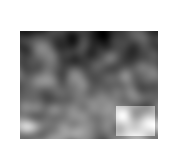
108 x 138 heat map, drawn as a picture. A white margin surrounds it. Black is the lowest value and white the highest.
Slope: up to the bottom. Ninth with the lowest average: top middle. Ninth with the highest average: bottom right. Odd patch: higher, in the bottom right. Stripes: none. Roughest part: bottom right.
